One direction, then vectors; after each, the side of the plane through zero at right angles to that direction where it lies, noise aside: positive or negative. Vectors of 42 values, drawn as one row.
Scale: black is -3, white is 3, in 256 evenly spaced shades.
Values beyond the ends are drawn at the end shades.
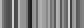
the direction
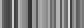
positive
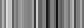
negative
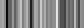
positive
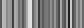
negative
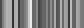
negative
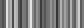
negative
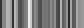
negative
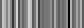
negative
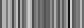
negative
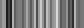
positive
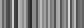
positive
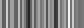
positive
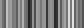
positive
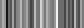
positive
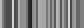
positive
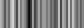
positive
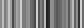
negative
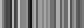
positive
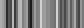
positive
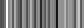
negative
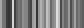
positive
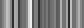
negative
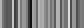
positive
